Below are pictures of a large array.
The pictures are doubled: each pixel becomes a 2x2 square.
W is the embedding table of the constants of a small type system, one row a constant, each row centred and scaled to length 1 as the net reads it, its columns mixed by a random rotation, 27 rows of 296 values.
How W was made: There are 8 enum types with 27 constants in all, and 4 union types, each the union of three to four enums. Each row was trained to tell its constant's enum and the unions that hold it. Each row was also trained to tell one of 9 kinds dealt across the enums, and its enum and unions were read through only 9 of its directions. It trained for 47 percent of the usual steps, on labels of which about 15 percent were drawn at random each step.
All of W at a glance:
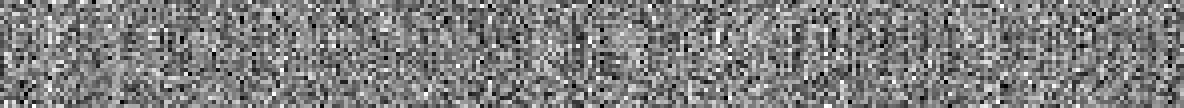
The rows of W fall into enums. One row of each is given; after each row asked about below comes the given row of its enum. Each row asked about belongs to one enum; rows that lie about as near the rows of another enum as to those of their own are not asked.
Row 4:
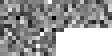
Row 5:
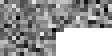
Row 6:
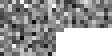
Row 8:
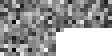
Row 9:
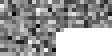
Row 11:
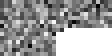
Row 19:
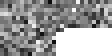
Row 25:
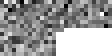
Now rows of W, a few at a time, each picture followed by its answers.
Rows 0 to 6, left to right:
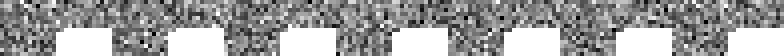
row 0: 6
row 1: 19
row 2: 5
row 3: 11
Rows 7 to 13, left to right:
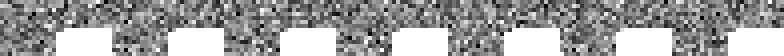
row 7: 9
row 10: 6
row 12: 8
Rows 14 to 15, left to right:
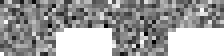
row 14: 25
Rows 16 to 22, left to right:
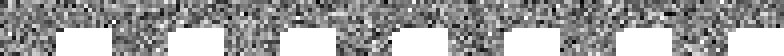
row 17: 9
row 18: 11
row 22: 6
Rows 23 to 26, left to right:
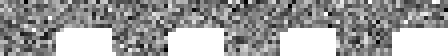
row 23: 5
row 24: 5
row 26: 9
